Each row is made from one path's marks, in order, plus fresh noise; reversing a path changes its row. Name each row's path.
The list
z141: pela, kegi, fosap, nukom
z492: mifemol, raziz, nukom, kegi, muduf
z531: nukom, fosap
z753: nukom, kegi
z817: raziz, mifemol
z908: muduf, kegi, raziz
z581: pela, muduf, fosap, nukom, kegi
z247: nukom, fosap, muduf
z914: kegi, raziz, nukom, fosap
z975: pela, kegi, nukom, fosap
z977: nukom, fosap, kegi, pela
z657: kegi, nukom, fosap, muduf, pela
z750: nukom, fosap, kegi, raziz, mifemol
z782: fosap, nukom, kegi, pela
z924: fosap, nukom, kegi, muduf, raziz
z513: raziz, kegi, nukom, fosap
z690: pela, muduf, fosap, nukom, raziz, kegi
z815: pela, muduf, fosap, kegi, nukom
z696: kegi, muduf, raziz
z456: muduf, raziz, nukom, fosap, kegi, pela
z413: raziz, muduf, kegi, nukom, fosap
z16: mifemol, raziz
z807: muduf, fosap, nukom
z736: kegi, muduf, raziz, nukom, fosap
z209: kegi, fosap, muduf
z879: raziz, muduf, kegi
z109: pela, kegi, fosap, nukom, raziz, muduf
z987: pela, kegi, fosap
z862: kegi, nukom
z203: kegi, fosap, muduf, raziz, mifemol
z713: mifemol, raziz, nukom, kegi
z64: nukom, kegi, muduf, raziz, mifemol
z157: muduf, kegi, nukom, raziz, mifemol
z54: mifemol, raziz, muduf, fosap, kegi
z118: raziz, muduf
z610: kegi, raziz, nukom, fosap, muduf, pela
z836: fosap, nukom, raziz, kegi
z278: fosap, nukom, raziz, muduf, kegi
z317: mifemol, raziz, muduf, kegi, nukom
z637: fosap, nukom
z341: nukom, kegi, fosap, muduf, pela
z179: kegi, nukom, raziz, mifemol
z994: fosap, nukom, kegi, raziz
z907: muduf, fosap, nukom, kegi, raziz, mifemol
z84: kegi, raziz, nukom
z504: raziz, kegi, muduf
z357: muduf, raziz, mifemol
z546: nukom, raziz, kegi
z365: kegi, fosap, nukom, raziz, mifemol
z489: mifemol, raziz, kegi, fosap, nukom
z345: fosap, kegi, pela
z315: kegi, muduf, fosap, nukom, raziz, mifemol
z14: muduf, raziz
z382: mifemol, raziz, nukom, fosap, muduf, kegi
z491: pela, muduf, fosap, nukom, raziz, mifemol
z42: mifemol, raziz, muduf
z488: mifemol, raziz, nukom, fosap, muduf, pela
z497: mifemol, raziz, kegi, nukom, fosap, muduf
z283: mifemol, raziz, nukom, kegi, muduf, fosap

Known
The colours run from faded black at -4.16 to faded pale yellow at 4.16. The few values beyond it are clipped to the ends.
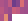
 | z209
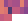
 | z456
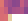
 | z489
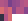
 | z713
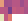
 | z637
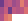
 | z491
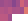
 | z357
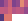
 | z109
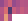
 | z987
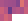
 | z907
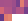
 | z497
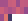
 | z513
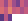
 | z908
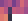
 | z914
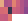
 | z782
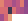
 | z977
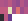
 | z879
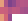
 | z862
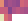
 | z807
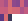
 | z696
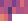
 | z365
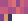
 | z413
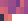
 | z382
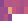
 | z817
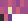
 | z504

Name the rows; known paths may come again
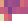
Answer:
z807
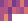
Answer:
z203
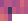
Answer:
z531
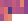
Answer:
z488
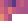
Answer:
z84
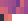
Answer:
z382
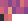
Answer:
z492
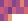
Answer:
z750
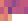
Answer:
z141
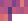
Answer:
z315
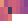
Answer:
z345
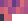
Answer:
z690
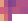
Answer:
z862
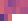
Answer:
z753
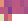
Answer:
z637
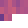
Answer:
z16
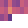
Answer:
z14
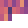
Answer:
z610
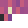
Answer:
z504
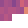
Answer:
z357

